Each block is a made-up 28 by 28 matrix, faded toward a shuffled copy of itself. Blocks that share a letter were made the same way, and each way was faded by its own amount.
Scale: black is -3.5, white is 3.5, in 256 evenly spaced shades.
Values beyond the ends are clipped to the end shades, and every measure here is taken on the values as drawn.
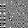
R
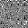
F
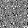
F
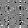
R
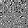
F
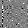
R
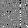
R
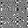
R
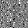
F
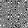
F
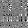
R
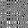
R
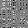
R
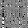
R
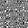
F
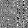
F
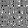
R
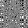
R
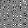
R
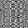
R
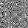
F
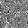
F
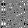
R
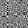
R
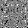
F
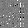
R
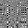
R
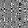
R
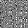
F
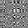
R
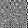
R
